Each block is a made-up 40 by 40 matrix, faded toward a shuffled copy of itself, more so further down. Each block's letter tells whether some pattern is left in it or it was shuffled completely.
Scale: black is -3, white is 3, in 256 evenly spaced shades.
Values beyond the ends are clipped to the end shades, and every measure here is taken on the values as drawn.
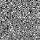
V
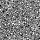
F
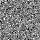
F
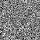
V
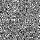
V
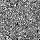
F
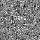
V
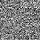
V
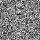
V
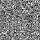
V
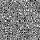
V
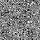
V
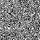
V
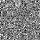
V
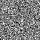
F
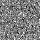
F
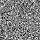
V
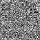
V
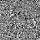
V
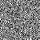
V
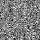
V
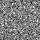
F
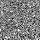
V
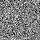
F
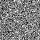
F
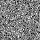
F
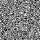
V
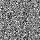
F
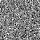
V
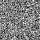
F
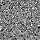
F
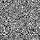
V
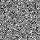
V
